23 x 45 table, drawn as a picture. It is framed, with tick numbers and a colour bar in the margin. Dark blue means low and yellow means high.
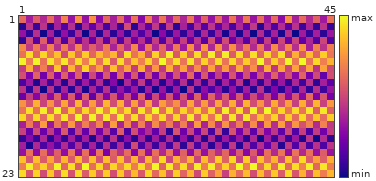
Average level on the scale: 50%. Stripes: horizontal, repeating 3 times. Odd rows or columns: none. Seam: none.
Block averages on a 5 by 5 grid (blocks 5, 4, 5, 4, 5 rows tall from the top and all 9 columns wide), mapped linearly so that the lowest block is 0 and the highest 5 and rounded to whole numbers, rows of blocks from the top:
00000 | 55555 | 22122 | 22222 | 44444
